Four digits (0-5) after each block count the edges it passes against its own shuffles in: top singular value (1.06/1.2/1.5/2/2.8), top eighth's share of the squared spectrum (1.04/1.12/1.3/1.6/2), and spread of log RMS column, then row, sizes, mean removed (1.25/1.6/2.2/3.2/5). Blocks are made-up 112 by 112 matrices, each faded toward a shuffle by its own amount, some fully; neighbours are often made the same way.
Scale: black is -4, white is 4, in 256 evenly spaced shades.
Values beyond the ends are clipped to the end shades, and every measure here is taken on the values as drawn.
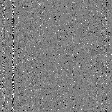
3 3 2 0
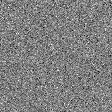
2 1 0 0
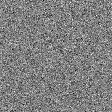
2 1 0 0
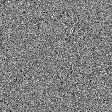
0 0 0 0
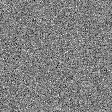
1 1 0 0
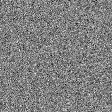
2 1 0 0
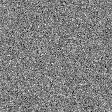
0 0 0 0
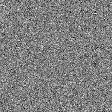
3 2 0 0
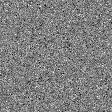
0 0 0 0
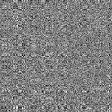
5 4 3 3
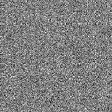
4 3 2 2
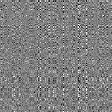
5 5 4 3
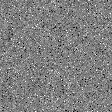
2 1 0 0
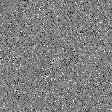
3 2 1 0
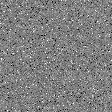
0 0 0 0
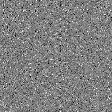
3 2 1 0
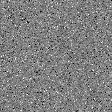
2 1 0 0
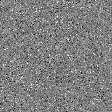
3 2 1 0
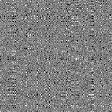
5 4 3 3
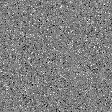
2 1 0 0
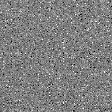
4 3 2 1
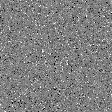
0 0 0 0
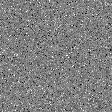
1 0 0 0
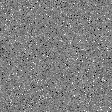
0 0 0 0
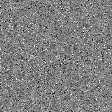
3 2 0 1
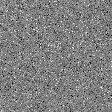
1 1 0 0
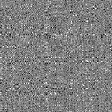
4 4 2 3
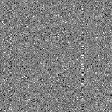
4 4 2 2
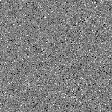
3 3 1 1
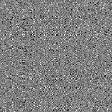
4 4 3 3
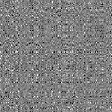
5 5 3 3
